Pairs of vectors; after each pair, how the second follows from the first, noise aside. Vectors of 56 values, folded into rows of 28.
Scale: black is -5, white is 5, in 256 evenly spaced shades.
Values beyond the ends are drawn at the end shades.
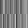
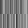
copied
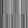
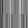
copied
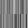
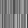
negated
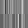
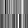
scaled up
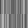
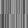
negated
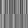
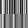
scaled up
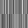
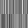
copied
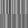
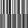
scaled up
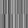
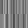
negated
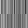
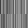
negated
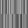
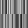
scaled up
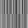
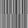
copied
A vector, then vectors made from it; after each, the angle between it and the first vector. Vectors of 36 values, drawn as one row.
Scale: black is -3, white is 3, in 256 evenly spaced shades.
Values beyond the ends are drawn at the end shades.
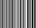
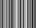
nearly parallel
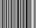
orthogonal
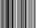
orthogonal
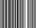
partly aligned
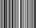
partly aligned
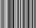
partly aligned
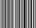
partly opposed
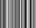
partly opposed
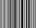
partly opposed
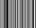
orthogonal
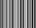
nearly parallel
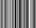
orthogonal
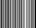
orthogonal
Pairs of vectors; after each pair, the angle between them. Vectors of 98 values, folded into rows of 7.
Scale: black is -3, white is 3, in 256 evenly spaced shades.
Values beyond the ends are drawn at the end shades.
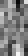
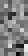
partly opposed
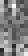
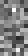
partly aligned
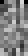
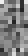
nearly opposite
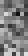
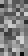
orthogonal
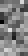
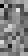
orthogonal
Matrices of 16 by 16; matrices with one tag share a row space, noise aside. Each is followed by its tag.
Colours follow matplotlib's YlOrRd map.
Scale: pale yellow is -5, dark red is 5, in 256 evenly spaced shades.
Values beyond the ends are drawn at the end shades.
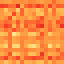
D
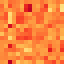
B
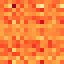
D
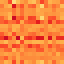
D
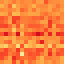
D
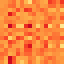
B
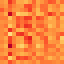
B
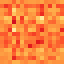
D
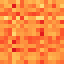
D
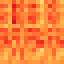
D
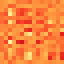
B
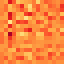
B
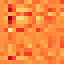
B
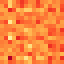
B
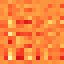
B
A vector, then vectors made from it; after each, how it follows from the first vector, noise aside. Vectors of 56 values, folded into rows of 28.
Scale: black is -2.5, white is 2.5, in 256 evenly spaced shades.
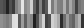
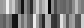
negated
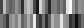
reversed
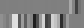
partly zeroed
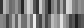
reversed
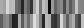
negated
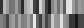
reversed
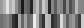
negated
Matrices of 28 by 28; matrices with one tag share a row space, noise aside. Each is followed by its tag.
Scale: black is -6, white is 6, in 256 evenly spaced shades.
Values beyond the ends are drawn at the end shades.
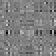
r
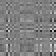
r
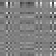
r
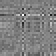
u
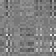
r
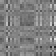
r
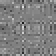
u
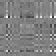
r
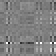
r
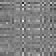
u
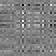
u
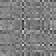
u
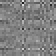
u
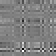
u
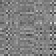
r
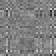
r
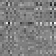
r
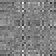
u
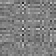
u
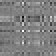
u
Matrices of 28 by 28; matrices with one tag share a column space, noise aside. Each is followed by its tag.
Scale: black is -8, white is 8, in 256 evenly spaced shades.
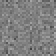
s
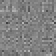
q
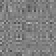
q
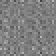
s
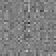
q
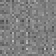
s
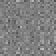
s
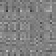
q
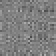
q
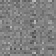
s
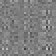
s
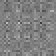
q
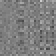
s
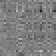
q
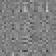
q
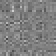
q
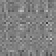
q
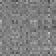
s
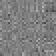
q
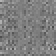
s
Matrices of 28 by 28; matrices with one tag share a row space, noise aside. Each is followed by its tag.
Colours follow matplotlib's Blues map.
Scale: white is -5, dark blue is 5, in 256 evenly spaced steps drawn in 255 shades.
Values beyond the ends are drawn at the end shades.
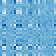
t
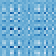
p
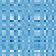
p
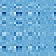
t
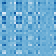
t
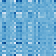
t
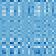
p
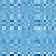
p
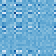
t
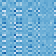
t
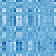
t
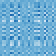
p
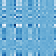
t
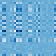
t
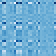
t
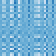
p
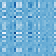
t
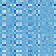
t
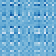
p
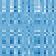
p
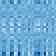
p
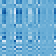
t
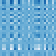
p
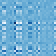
t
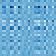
p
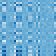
t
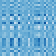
p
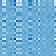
t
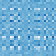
p
